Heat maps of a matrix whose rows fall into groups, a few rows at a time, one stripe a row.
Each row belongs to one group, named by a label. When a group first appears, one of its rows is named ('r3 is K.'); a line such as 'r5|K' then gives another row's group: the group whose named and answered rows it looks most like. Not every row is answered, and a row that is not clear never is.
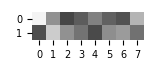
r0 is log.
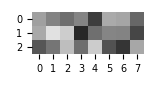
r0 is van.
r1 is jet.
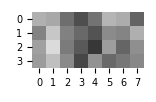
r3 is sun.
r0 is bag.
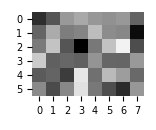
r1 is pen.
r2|bag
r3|log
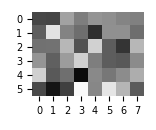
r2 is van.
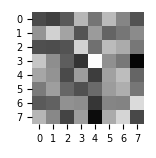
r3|pen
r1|sun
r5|bag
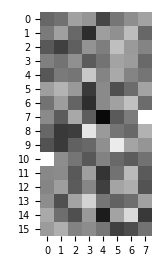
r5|sun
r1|bag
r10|log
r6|bag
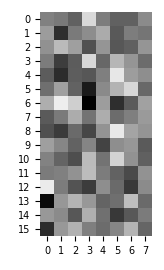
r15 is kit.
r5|bag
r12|log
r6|sun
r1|log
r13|kit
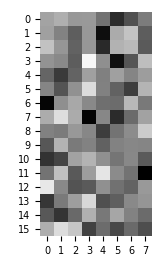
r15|jet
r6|kit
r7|sun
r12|log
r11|pen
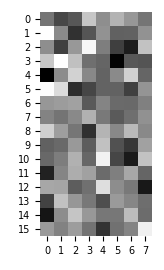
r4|kit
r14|kit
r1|log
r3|jet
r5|log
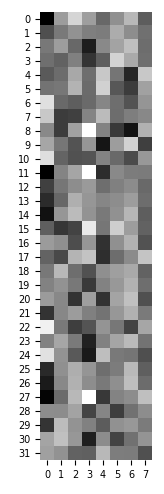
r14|kit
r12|kit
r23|bag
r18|bag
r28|sun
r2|bag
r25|kit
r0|kit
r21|kit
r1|kit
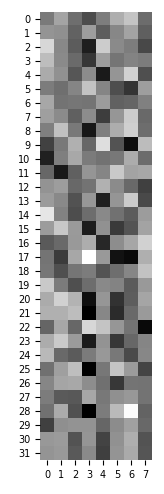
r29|kit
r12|pen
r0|bag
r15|sun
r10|kit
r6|log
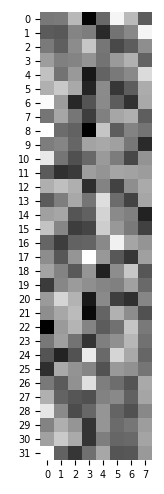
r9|pen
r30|sun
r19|kit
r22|kit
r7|bag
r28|log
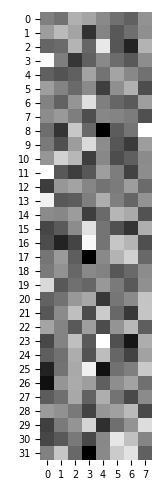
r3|log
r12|kit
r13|log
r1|sun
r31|bag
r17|bag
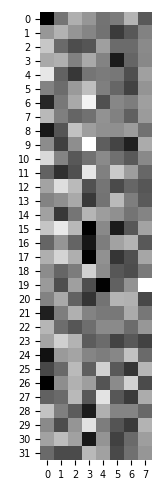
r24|kit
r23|jet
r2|log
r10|log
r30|sun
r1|jet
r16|bag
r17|sun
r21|kit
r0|kit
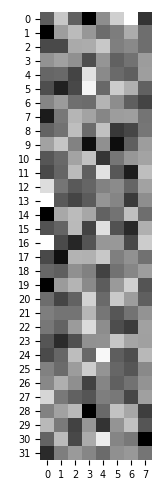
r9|sun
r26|sun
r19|kit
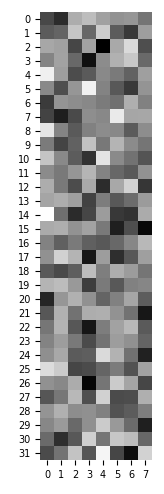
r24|pen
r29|pen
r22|bag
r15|jet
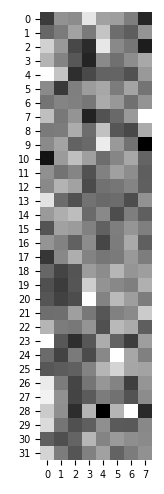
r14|jet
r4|log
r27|log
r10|kit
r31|log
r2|pen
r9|pen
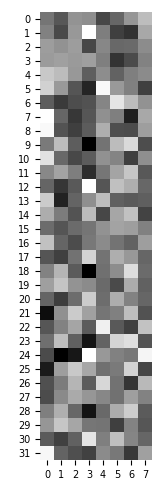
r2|sun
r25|kit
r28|bag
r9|bag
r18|bag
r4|sun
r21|kit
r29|jet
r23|bag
